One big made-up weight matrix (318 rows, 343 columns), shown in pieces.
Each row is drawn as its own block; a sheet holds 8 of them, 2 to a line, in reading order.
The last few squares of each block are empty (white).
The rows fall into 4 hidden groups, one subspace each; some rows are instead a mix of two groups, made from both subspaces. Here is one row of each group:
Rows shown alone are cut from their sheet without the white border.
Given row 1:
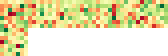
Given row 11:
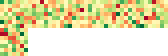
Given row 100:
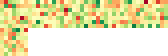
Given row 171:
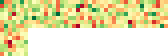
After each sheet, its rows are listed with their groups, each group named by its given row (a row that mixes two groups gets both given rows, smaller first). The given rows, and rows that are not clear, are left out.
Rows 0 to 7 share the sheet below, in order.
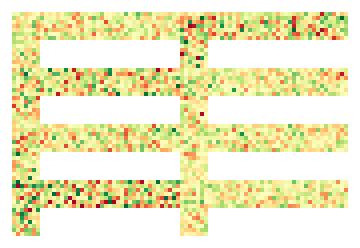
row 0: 171
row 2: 100
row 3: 1
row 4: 1
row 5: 1
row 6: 100
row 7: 171
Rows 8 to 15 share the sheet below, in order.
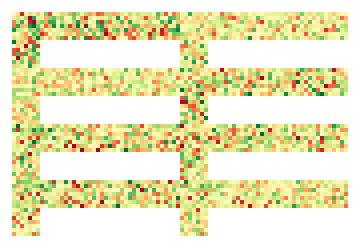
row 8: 1
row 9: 11
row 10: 171
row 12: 100
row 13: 11
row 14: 100 and 171
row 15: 100
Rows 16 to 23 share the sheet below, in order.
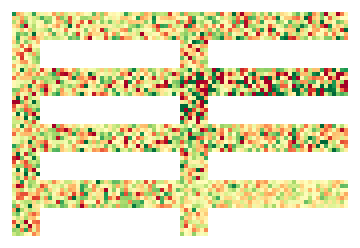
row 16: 171
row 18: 11
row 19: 1
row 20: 11
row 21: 1
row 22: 1
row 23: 11
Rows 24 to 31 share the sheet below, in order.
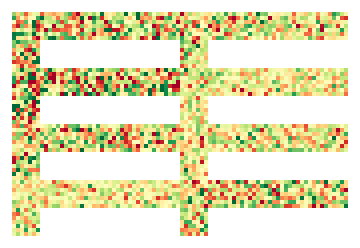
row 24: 171
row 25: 11
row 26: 1
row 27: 100
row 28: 11 and 171
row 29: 1 and 171
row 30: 11
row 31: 100 and 171
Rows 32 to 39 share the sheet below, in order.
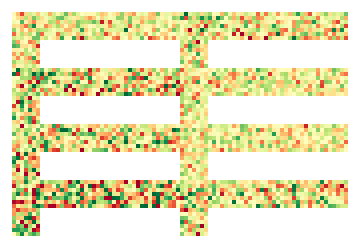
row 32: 1 and 11
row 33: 100
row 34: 100
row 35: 11
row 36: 11
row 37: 171
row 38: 171
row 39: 1
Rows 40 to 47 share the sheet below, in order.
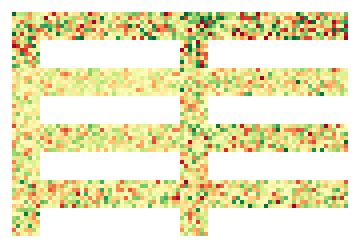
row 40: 11
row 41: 100
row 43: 11
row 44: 11
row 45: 100
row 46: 1
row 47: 100
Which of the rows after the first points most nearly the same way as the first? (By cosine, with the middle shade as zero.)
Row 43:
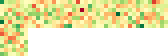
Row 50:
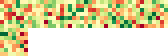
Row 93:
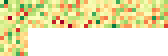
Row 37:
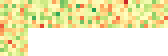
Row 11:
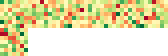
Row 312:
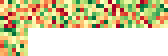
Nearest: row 11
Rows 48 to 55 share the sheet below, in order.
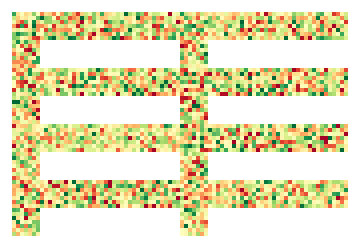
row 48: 171
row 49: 1 and 11
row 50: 1 and 11
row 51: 100 and 171
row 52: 11
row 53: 171
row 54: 100
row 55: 1
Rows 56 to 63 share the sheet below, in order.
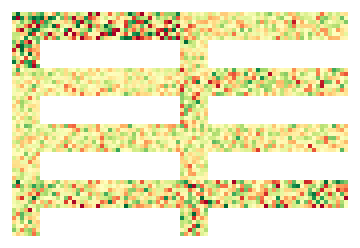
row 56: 100
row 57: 1
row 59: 11
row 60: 100 and 171
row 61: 171
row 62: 100
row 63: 1 and 100
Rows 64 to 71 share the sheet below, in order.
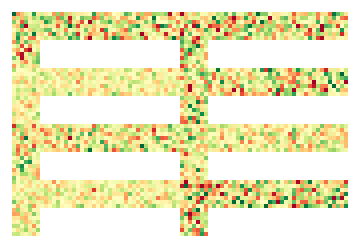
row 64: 171
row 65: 11
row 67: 1 and 100
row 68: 171
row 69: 1
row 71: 100
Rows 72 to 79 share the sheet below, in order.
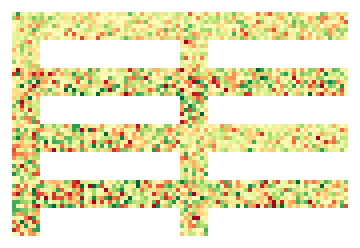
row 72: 100
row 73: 1
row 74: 100
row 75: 1 and 11
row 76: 171
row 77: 11
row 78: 171
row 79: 100 and 171
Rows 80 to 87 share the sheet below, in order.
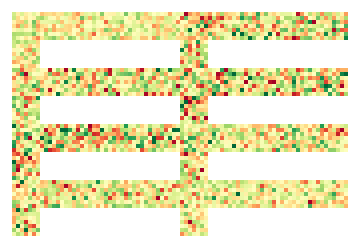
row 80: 171
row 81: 100
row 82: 100
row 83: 11 and 100
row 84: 11
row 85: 1
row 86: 1 and 11
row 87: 11 and 171
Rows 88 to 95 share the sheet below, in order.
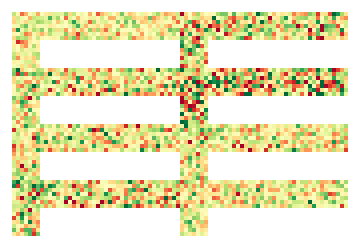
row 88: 1
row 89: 11
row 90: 100
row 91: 11
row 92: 171
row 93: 100
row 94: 100
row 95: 171
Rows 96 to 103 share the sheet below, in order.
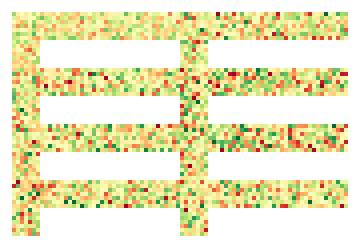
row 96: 171
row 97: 100
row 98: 171
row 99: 11
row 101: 171
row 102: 100
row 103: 11 and 171
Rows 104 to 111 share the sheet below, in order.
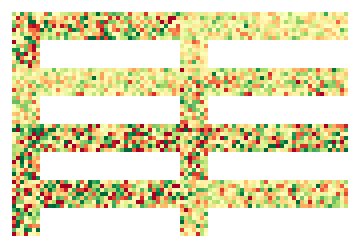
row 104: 1
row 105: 1 and 100
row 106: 11
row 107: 11
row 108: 100
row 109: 100
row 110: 11
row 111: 1
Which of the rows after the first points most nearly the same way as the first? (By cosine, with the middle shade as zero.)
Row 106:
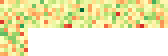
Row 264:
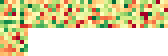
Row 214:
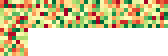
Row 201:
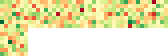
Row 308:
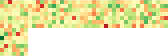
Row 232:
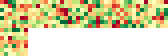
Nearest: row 308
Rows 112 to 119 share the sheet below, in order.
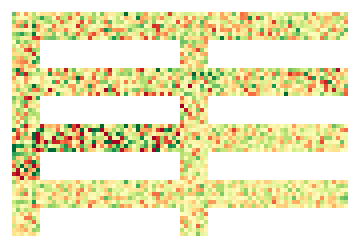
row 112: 171
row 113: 171
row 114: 100
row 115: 100 and 171
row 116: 171
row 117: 11
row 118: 171
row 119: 1
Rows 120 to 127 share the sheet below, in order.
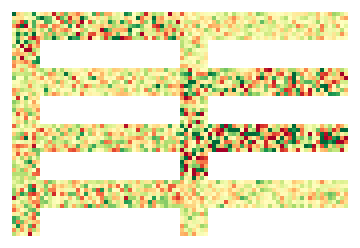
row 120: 171
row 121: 11
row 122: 1 and 11
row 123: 1
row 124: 171
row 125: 11
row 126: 1
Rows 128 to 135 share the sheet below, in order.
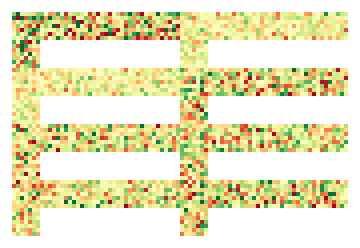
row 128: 100
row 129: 100
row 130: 171
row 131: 171
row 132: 11 and 100
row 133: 171
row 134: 100
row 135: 1 and 171
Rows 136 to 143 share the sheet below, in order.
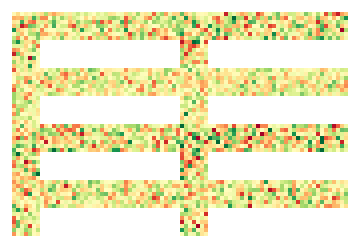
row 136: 1
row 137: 11 and 100
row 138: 11
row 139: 1
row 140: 11 and 171
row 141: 11
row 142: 1 and 11
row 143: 1
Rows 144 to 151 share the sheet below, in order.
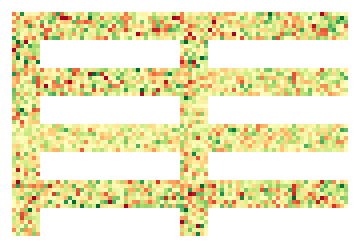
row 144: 11
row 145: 1
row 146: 171
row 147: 1
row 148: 11
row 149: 11
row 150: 100
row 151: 1
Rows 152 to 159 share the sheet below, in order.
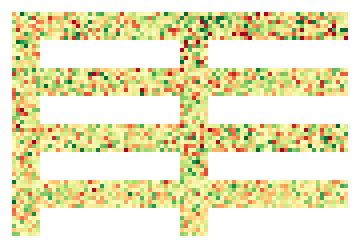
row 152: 1
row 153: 1 and 100
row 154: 171
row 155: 11
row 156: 100
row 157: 171
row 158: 11
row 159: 11
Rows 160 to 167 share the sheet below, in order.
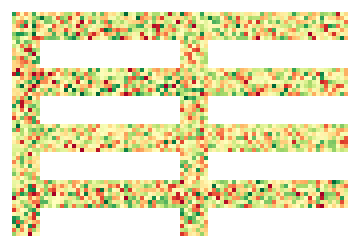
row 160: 171
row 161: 171
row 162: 100
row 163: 1 and 171
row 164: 100
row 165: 1
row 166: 1
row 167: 11
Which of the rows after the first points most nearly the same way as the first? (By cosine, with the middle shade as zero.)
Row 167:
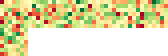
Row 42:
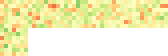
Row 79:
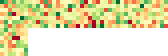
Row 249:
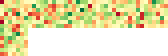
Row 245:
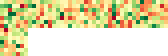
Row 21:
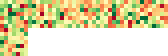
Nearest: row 249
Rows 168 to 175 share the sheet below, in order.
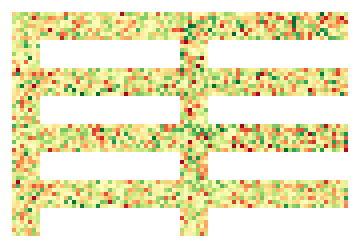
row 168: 1
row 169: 1
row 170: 100
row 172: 11 and 171
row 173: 100
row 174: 100
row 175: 100
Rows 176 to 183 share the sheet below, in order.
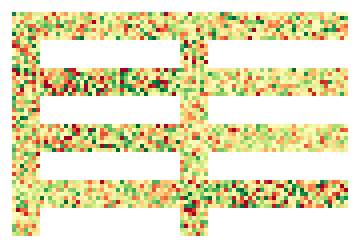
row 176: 11
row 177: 11
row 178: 171
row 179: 171
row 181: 11
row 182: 1
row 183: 1
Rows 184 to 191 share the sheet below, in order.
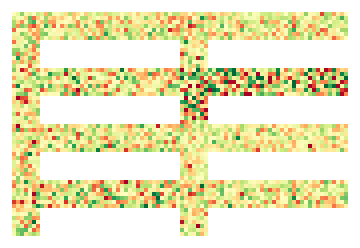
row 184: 1
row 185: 1
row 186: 1
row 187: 11 and 100
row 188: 100
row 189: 171
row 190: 171
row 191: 1
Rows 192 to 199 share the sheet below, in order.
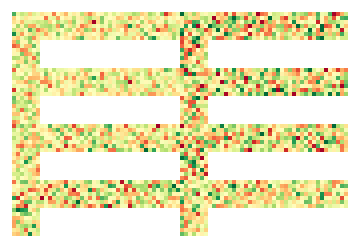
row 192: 11
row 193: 11
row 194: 1 and 11
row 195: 100
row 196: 100 and 171
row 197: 11
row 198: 1
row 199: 11
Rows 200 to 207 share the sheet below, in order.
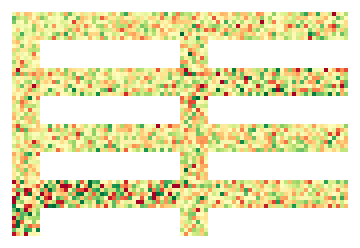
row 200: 1 and 171
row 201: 11 and 171
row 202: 100
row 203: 100
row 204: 100
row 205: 1
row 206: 11
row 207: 100
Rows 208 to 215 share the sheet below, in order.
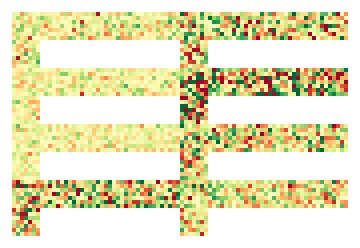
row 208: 1 and 171
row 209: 171
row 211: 1
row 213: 11
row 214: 100
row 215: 100 and 171
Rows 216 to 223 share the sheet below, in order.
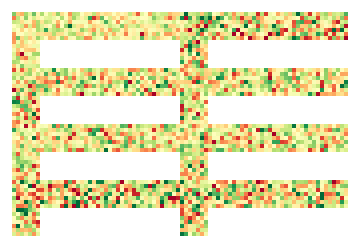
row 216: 171
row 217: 100
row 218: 11
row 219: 1 and 11
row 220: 11 and 171
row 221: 171
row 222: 1
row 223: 11
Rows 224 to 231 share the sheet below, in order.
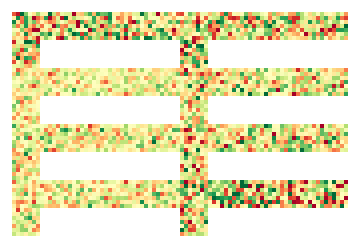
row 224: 1 and 100
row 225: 1 and 11
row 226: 11 and 100
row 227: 100
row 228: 11
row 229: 1
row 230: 171
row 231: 171
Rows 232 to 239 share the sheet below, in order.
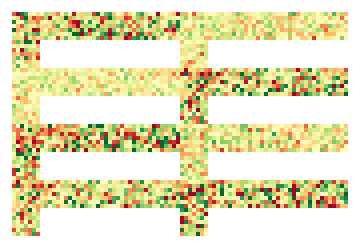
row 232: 1 and 100
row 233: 171
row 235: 100
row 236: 1
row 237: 171
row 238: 100
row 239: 1
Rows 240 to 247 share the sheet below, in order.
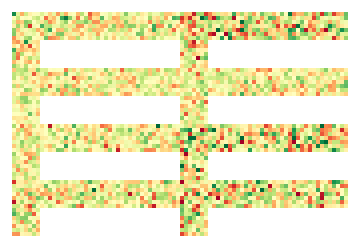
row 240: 11
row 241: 1
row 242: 1
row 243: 1
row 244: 1 and 100
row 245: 1
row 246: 11
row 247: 11
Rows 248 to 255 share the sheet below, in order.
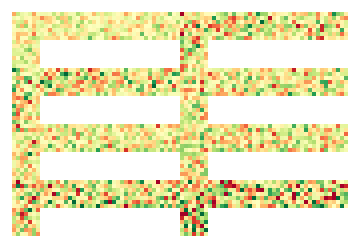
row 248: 171
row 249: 11
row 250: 11
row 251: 171
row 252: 100
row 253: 171
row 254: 100
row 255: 11
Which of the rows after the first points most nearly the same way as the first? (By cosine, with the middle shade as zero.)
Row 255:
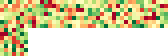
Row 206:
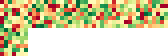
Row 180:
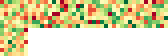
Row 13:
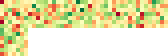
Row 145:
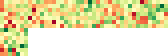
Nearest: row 206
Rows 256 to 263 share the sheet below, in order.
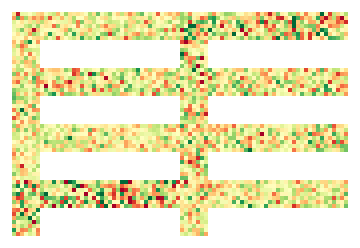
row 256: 100
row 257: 1
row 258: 171
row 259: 1 and 171
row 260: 171
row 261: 11 and 100
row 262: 171
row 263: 100
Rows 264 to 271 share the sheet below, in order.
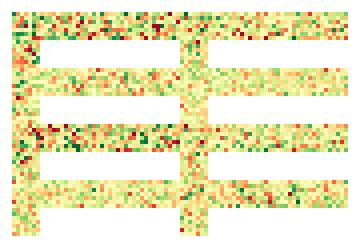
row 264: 171
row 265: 100
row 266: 1
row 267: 100
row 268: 1 and 100
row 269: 100
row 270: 11
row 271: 1 and 171
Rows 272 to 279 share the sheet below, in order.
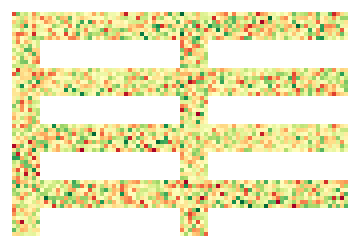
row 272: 171
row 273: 11
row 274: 100
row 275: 1
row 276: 11
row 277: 11
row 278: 171
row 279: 100
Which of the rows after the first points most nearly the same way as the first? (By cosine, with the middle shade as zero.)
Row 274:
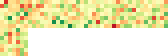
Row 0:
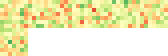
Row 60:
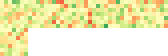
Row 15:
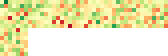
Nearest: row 0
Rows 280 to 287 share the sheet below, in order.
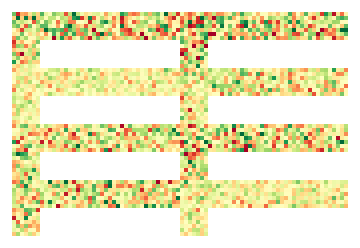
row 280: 171
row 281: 1
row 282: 11
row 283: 171
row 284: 1
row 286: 100
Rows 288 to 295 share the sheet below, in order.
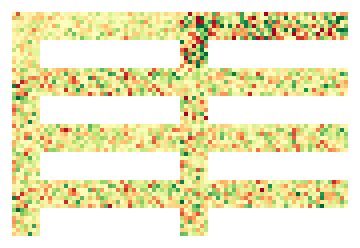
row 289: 1
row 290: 1
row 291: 11
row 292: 11
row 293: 1
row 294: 1
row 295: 11
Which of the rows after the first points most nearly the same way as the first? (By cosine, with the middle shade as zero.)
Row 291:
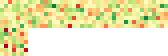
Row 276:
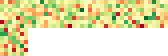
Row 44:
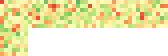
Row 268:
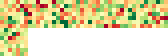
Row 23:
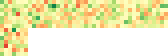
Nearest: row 276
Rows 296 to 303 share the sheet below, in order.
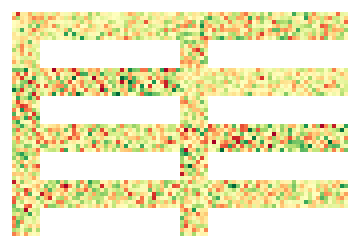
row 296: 100
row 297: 171
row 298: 11 and 171
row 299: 11
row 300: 1 and 171
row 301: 1 and 171
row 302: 11
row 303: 11
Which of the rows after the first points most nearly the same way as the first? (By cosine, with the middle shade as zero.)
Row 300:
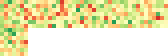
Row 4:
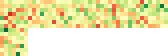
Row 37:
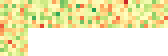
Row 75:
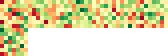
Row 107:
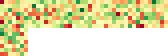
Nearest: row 4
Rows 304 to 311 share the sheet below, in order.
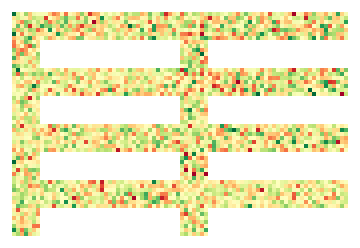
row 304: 11
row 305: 171
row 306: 100
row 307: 171
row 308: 11 and 100
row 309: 11
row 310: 1
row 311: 11
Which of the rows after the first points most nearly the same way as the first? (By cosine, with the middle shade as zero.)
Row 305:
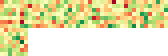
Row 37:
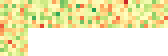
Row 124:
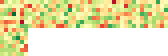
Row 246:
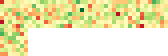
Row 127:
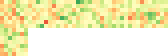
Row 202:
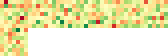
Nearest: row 124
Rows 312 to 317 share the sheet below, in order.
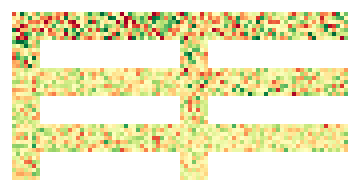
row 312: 1
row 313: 171
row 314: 171
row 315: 100
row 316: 171
